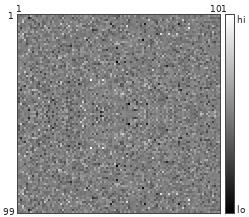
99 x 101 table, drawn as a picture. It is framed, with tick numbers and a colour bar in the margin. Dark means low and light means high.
Stripes: none. Average level on the scale: 50%. Slope: none. Seam: none. Mirror symmetry: top to bottom. Histogram: heavy tails on both sides.
